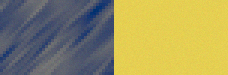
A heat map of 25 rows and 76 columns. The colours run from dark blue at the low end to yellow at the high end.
The table splits into one row of 2 panels. Panel 1,1: low, slanting up to the right. Panel 1,2: very high, flat.
